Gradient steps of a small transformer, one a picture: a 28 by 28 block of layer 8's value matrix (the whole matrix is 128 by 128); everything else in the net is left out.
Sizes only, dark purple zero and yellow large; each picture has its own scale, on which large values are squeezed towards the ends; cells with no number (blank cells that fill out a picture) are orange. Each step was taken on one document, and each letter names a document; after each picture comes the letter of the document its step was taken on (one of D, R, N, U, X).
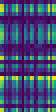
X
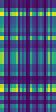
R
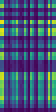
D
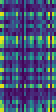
X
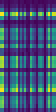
R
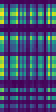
R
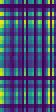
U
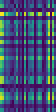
U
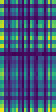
D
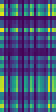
X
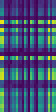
D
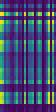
U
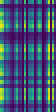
U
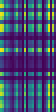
U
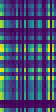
U
